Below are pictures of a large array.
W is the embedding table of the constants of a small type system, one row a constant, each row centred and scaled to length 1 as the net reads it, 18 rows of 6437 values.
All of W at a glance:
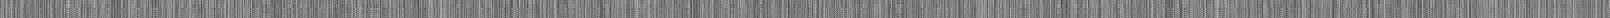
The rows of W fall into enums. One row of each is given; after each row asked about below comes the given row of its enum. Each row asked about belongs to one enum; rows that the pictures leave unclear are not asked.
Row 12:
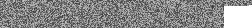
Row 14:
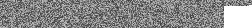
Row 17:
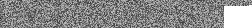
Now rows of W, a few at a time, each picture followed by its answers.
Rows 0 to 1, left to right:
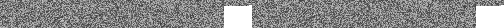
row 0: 14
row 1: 12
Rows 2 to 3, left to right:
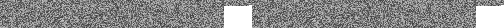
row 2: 14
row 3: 14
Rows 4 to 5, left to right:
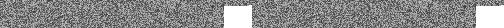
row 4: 12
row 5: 12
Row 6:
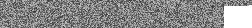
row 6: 12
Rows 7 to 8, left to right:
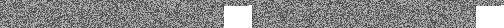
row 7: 12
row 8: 17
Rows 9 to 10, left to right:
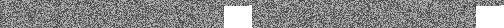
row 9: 17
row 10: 12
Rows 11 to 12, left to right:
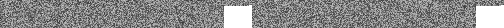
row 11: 17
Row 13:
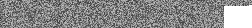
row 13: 17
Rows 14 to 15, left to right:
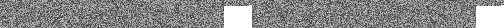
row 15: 17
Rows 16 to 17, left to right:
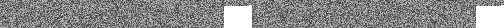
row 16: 14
